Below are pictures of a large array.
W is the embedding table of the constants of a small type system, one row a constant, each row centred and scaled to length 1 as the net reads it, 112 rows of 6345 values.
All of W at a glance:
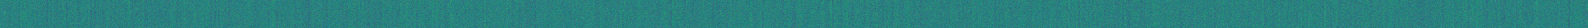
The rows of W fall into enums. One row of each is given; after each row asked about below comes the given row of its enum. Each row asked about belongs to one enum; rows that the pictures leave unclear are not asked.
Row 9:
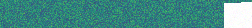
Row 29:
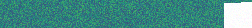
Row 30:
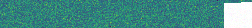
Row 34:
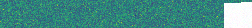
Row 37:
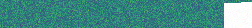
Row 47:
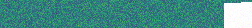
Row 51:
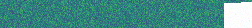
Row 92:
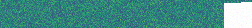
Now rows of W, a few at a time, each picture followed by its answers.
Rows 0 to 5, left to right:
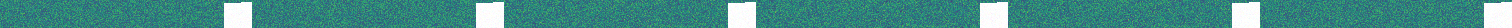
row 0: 9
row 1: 29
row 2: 92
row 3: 92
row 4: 92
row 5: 9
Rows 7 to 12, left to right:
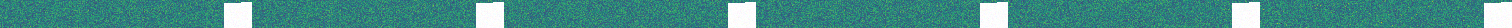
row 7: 37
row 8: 37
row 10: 37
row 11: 92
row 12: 34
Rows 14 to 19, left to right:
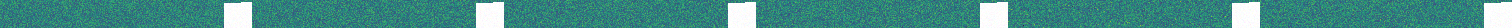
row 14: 29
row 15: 9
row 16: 47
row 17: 37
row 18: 34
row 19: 92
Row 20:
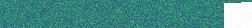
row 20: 9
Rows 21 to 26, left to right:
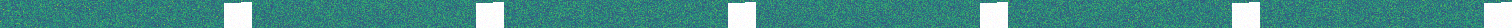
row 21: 34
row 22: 29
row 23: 37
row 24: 29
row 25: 92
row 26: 37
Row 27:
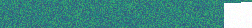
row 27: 29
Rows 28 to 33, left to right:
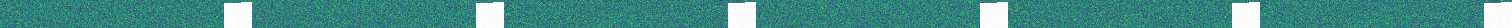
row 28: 34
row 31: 29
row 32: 34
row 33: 30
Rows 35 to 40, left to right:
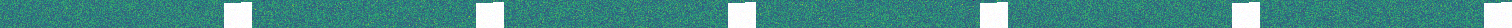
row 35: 29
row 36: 34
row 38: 30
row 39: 29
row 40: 37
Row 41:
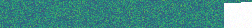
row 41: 37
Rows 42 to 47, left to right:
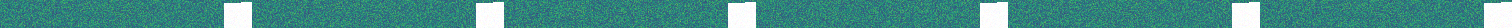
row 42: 47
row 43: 47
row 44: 37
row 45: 9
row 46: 47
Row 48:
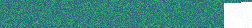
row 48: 47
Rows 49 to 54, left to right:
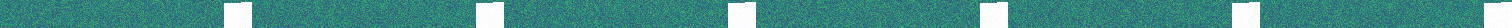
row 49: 47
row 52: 47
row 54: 29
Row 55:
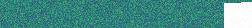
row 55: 9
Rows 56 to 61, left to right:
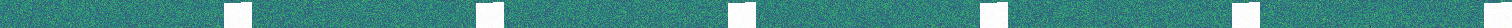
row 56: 51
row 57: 47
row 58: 9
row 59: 29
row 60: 37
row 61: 30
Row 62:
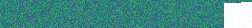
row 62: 9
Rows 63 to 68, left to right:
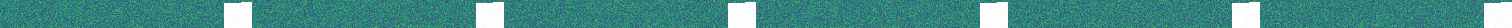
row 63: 9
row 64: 92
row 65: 47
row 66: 37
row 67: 47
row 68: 34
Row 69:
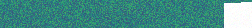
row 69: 29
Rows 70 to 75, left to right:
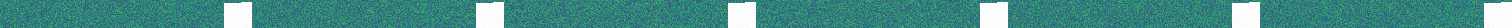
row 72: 92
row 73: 47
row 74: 29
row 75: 29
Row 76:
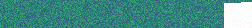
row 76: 9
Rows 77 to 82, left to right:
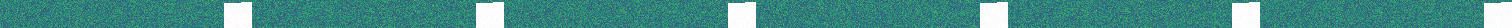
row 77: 9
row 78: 37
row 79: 9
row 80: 51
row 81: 37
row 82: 9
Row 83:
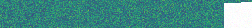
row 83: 37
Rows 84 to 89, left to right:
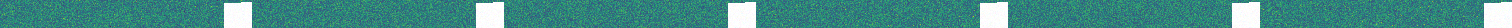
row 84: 30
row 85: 47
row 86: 9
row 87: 34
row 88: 29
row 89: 34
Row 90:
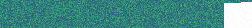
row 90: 37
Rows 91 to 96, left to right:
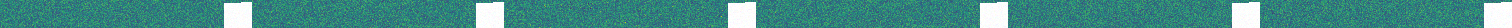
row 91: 47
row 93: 34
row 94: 92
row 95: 29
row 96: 51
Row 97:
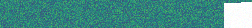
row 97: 9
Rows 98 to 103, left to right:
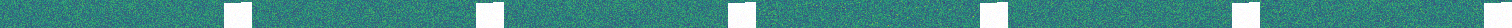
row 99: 9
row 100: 29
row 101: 34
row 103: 92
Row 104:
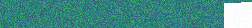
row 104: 9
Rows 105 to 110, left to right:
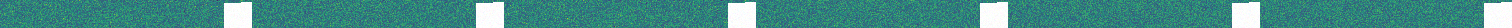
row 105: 30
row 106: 47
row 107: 30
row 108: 47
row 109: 29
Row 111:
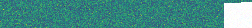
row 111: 34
